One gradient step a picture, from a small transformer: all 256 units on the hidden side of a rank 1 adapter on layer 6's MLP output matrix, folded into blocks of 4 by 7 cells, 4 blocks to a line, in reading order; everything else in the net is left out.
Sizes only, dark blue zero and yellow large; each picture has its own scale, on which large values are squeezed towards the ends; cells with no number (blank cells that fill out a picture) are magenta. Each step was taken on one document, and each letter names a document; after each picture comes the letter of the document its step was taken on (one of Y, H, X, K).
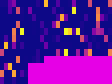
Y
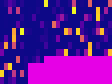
Y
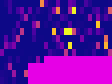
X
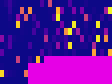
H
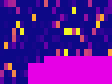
Y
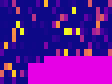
Y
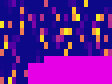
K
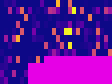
X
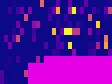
X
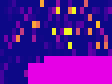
X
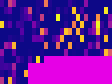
K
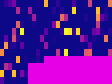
Y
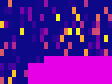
K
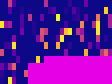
K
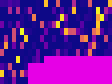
Y
